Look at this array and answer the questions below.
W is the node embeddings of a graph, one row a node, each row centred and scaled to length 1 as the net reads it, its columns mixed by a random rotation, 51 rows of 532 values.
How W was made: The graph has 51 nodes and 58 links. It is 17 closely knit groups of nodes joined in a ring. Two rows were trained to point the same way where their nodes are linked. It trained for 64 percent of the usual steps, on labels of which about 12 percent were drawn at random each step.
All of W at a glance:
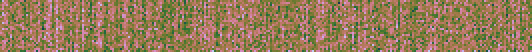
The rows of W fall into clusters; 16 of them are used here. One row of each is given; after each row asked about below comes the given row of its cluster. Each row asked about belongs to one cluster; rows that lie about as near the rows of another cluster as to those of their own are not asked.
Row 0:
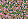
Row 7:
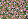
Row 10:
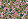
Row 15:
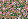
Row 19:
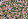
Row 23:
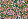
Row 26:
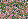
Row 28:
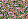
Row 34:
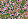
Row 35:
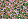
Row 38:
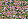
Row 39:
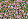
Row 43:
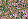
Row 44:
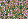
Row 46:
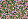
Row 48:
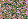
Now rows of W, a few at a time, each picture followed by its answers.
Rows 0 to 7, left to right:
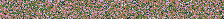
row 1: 23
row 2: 48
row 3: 46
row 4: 38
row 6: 43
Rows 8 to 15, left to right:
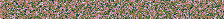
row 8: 7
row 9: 15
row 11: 7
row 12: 0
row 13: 38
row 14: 23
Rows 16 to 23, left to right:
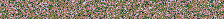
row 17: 15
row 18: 46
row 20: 10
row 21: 48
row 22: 28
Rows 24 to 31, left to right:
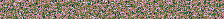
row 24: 39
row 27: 19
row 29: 28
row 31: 44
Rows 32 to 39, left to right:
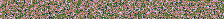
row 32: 19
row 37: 35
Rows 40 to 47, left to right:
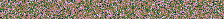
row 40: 10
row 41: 26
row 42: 34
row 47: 43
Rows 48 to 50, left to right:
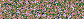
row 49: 26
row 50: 44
